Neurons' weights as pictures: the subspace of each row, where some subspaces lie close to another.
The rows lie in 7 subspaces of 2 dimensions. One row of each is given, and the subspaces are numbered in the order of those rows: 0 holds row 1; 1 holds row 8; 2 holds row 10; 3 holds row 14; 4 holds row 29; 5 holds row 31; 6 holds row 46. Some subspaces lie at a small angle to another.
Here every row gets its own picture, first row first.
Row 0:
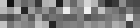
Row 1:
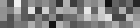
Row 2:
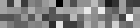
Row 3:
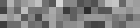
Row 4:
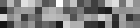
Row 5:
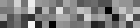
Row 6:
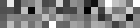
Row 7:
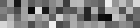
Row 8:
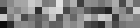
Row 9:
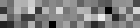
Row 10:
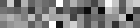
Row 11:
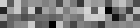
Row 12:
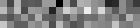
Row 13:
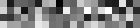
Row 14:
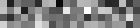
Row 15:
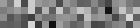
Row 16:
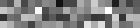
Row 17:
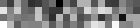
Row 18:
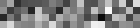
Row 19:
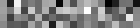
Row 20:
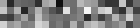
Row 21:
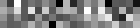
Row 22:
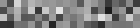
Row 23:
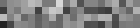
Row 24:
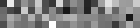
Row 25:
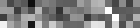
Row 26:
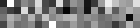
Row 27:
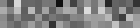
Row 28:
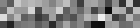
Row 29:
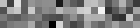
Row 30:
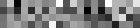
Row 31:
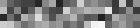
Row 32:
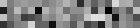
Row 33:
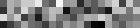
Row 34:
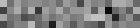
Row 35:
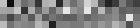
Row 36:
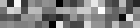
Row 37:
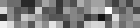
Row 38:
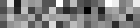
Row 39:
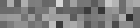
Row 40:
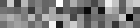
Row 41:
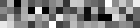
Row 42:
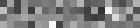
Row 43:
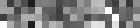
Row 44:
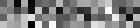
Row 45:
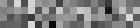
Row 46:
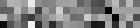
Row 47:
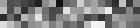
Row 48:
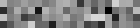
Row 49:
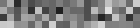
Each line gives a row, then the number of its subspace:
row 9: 2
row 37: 2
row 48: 4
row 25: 6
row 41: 0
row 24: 3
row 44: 6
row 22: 1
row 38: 1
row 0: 3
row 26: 3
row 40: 2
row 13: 3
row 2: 2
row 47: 5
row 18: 5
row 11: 4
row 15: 6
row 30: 0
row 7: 0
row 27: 0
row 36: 4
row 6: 5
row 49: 1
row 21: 0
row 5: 6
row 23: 1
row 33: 5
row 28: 5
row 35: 3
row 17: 0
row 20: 3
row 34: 4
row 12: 1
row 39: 2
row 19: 1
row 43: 6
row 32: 4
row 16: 4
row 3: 5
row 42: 4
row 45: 6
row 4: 2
